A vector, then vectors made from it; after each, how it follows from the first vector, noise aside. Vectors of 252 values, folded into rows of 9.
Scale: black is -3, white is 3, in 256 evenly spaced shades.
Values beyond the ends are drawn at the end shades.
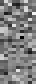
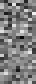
sign-scrambled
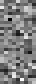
wrapped around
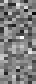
sign-scrambled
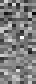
sign-scrambled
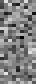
sign-scrambled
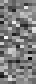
wrapped around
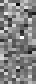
sign-scrambled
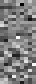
wrapped around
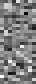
wrapped around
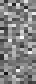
sign-scrambled
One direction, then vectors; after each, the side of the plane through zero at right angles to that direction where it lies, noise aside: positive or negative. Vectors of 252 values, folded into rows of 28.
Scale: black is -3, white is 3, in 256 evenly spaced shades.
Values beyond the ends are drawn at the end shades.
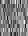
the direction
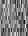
negative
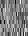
negative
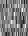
negative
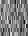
negative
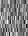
negative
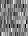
positive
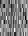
positive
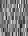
negative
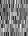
positive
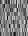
positive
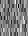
positive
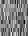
negative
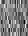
negative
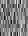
positive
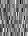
positive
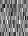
positive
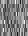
positive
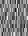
negative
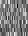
negative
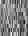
negative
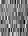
negative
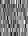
positive
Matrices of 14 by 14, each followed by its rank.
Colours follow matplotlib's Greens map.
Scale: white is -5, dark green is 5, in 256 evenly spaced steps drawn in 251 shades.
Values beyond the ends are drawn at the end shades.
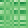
one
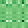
one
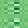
one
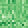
three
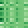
one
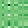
one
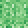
three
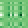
one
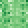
three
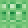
one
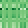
one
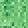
three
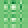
one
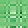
one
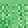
three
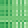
one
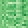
three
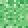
three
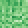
three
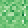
three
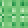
one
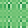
one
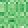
three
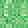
three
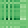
one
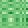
one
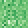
three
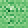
three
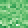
three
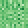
three
